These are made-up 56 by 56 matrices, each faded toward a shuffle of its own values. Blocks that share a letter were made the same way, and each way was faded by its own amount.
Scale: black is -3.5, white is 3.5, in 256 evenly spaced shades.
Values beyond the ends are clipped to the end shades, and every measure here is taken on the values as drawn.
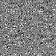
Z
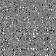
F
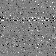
F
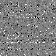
F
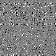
F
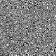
Z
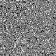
Z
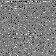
F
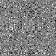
Z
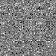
Z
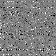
F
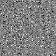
Z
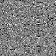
Z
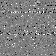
F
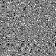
Z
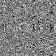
Z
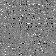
F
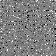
F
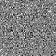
Z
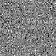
Z
